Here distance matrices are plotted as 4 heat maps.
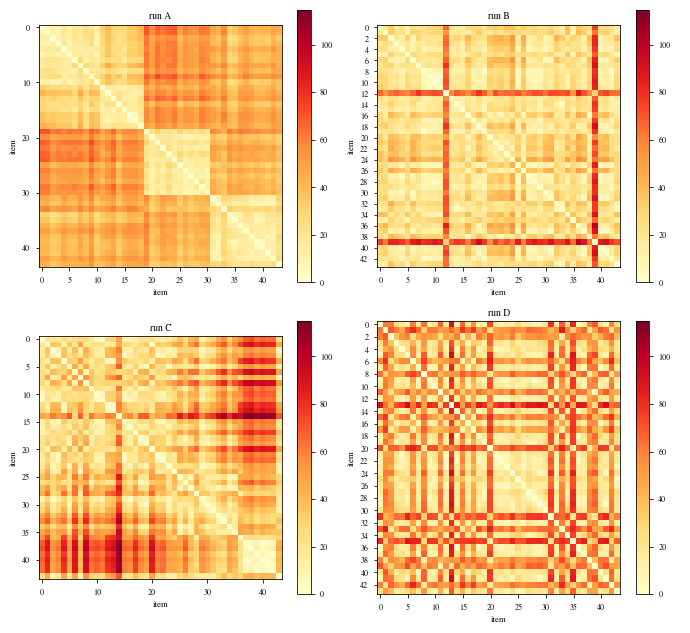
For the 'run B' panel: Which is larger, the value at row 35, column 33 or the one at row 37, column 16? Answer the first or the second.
the second
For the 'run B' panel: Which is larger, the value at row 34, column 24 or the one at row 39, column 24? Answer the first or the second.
the second
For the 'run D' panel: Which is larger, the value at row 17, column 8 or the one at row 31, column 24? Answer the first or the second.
the second
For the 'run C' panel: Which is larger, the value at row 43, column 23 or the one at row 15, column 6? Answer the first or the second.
the second
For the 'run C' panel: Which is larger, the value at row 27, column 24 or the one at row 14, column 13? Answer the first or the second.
the second
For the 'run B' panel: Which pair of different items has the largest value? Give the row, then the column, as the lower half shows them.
39, 36
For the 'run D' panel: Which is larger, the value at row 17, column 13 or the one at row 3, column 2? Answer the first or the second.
the first
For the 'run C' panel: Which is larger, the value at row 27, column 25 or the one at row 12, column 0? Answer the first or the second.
the second
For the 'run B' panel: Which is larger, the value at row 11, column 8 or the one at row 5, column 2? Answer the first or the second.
the second
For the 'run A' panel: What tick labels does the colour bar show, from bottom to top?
0, 20, 40, 60, 80, 100
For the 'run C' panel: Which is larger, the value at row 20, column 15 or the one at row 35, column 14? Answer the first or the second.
the second
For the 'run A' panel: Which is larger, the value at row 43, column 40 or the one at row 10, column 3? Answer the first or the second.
the first
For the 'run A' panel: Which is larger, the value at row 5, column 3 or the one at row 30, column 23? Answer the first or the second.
the second
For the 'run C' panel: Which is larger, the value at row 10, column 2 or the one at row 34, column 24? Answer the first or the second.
the second
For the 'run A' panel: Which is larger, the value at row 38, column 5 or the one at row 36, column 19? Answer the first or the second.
the second
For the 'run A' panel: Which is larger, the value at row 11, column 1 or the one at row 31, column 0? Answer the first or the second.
the second
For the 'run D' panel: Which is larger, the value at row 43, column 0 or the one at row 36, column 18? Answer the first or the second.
the first
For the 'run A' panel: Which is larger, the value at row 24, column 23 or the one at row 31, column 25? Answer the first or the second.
the second
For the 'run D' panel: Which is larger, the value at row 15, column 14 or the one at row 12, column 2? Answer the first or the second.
the first
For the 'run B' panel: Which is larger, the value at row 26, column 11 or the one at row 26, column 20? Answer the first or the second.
the first
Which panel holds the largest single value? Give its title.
run C
